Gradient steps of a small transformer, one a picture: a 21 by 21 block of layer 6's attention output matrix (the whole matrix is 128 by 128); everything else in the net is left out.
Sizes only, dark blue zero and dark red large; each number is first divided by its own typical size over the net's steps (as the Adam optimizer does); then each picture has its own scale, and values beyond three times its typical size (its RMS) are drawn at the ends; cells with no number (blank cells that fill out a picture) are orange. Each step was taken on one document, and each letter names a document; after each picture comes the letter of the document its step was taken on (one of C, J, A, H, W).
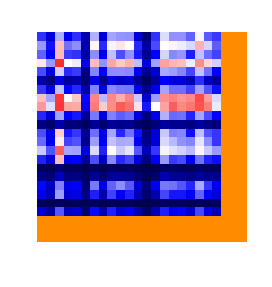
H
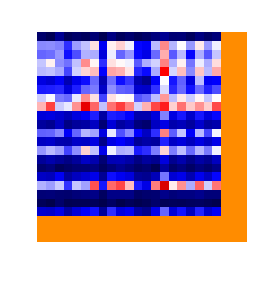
H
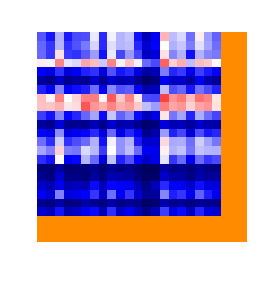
H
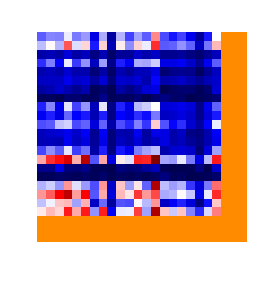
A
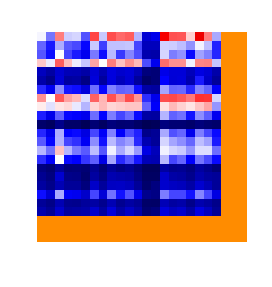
H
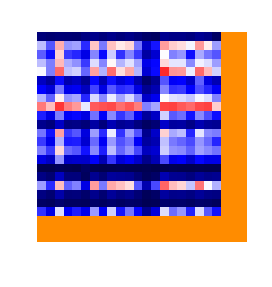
H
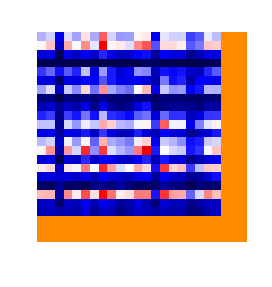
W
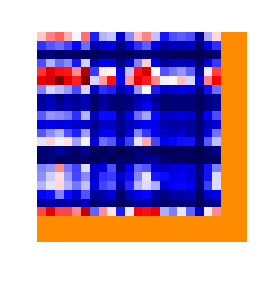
W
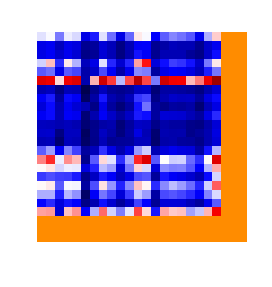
W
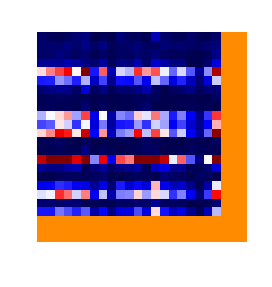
A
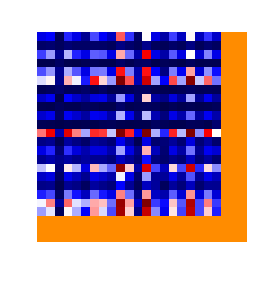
W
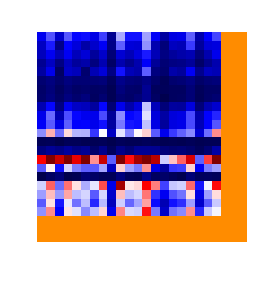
A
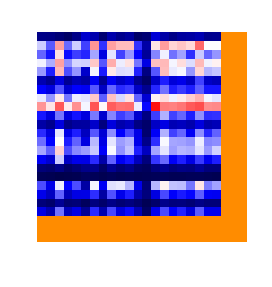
H
